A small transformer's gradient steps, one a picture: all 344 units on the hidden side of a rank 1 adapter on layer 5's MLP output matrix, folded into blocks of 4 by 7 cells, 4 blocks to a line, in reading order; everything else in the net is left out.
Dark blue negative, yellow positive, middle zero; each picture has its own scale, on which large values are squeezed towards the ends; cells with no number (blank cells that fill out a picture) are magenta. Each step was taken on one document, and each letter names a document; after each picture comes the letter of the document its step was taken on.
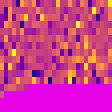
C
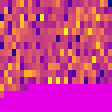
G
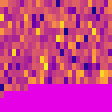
G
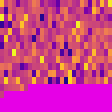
C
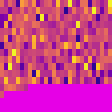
C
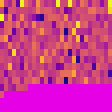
C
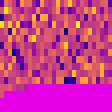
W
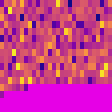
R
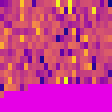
G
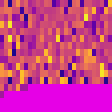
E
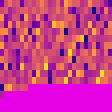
G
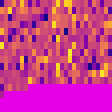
R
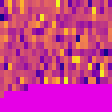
W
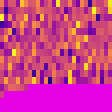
C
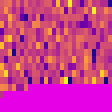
E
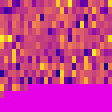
E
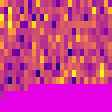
W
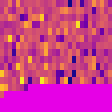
E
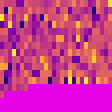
C
